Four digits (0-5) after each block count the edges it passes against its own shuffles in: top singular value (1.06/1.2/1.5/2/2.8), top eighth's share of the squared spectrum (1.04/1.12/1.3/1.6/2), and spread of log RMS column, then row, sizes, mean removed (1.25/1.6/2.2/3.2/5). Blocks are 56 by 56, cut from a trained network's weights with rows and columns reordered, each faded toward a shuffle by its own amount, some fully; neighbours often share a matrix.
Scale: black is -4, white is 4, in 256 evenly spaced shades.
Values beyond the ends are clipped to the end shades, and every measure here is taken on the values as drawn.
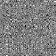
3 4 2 2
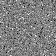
0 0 0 0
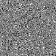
2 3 1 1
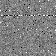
3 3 0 1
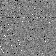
2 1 0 0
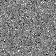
0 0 0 0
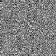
3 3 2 1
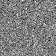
1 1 0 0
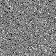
0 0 0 0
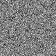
2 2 0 0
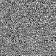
3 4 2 2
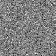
2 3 1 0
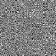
3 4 2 2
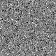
0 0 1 0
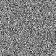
2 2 0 0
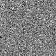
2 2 0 0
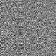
4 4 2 2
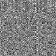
3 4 2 1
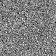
2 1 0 0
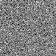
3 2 0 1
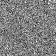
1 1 0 0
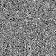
2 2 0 1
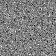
0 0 0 0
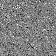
0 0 0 0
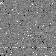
2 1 0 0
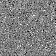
0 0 0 1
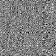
3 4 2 2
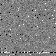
3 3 0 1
